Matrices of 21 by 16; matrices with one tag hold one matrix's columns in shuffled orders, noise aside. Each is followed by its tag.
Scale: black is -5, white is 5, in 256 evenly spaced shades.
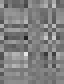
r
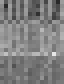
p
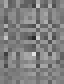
r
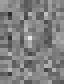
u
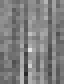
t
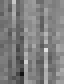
t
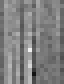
t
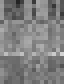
p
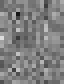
u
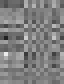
r
